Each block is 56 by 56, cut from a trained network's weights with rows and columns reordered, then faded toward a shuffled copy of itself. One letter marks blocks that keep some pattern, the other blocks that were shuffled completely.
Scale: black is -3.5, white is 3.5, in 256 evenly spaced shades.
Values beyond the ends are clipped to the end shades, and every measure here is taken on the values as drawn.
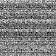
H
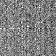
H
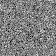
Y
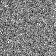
Y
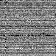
H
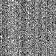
H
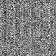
H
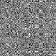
H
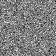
Y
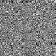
H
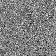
Y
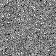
Y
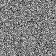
Y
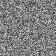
Y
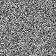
Y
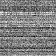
H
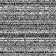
H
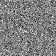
Y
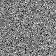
Y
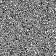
Y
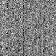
H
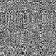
H
